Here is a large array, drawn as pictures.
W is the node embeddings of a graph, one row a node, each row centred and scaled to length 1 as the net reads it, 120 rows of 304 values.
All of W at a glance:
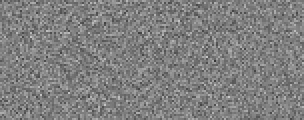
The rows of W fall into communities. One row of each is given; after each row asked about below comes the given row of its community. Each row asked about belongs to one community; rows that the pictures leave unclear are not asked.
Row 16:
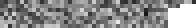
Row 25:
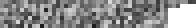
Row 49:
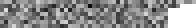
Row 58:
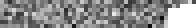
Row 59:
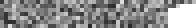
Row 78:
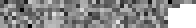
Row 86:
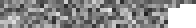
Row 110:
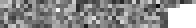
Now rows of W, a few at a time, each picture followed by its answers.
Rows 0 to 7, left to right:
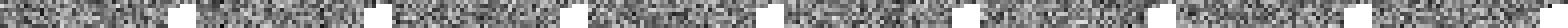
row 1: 78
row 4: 110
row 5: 58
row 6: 110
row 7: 86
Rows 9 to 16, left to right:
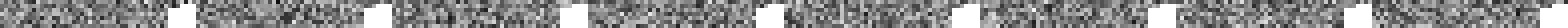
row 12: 59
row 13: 59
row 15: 110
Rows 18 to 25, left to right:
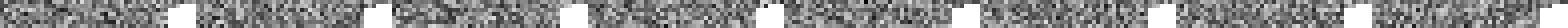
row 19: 58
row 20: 16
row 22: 86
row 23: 49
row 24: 49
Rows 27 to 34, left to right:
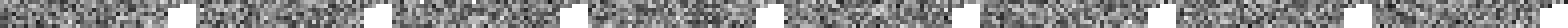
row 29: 86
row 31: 49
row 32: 58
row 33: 58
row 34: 16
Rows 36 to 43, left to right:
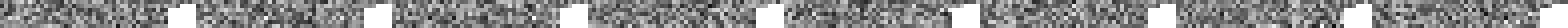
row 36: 86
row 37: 110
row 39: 110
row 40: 110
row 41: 49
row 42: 16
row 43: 49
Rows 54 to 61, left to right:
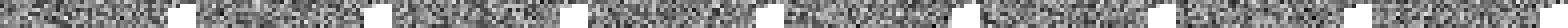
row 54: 86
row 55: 110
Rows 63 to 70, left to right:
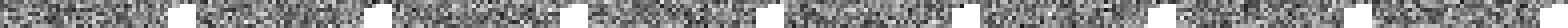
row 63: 49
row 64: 59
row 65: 49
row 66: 110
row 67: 25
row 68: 25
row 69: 110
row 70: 16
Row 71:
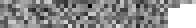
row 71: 49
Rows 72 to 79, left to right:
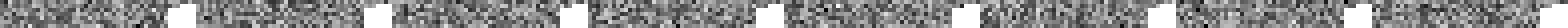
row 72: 16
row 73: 110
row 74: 110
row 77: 59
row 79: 49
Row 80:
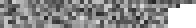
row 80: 86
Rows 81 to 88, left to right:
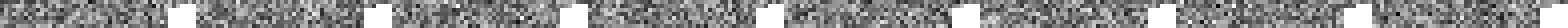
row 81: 16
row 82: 25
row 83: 49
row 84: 86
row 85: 110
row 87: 58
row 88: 78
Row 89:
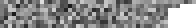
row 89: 58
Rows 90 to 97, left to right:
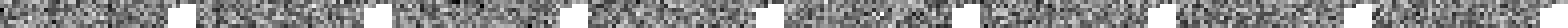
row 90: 49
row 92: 49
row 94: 25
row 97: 59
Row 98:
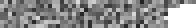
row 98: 59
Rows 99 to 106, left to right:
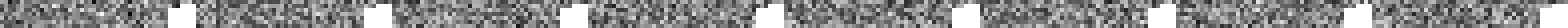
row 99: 16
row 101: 78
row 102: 58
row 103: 16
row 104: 16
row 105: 58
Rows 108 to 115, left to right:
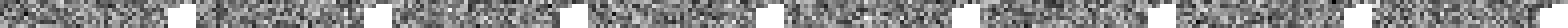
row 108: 16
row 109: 25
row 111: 16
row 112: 86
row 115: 58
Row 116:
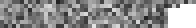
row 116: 58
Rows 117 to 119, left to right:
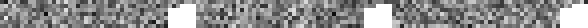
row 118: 25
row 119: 16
